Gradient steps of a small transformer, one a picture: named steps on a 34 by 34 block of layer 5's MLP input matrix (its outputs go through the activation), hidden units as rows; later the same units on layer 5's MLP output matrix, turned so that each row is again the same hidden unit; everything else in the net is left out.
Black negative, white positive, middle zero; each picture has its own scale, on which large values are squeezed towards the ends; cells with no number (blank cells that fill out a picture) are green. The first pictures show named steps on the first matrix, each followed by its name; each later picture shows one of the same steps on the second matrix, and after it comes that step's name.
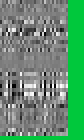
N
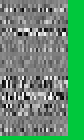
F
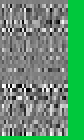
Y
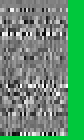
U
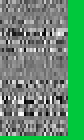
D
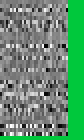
Y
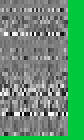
U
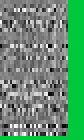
Y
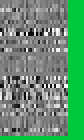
F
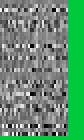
Y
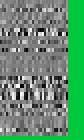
F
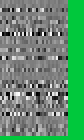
D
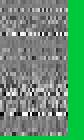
U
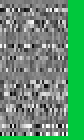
Y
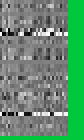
N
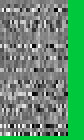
Y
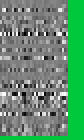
D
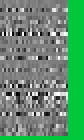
D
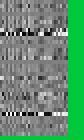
N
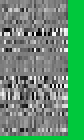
F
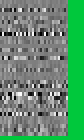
D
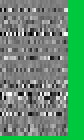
D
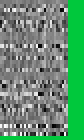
Y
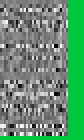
Y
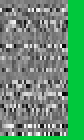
Y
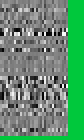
F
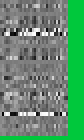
N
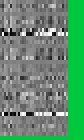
N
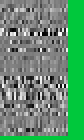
F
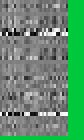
N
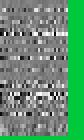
D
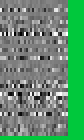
D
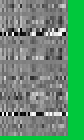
N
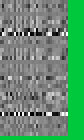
N
